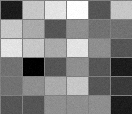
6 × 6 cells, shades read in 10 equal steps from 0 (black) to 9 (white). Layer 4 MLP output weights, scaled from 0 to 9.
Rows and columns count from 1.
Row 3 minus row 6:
5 4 1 3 0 2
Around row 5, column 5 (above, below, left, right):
3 5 7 2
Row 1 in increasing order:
1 3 7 7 8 9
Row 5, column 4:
7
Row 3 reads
8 7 6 8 5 3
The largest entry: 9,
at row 1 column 4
